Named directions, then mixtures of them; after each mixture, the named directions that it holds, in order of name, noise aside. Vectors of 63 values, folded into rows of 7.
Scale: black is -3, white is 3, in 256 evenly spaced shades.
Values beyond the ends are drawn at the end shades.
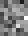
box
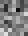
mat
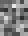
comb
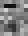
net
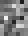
box, comb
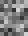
comb, mat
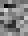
box, net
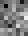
box, mat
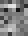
mat, net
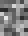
comb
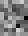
box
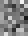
box, net
